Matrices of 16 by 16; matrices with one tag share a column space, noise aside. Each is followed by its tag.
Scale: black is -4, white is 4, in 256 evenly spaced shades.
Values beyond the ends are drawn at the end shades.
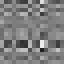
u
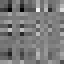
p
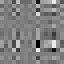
u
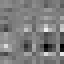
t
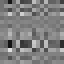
u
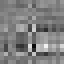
t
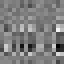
t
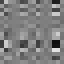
u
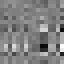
t
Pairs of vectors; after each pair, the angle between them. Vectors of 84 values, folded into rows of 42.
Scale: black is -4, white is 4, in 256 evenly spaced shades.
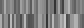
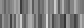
nearly opposite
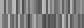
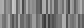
nearly parallel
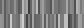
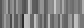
partly opposed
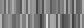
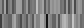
nearly opposite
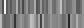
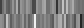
orthogonal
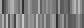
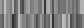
orthogonal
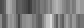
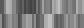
nearly parallel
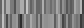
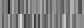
partly opposed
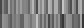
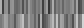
partly opposed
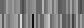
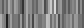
partly aligned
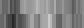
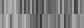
partly opposed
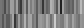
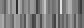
partly opposed
